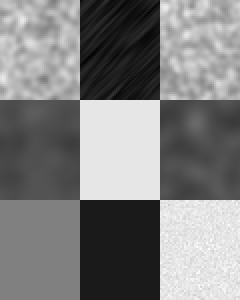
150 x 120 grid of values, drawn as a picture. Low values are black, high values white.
The table splits into 3 rows of 3 panels. Panel 1,1: high, blotchy. Panel 1,2: very low, slanting up to the right, faint in contrast. Panel 1,3: high, blotchy. Panel 2,1: low, smooth, faint in contrast. Panel 2,2: very high, flat. Panel 2,3: low, smooth, faint in contrast. Panel 3,1: middling, flat. Panel 3,2: very low, flat. Panel 3,3: very high, fine-grained, faint in contrast.
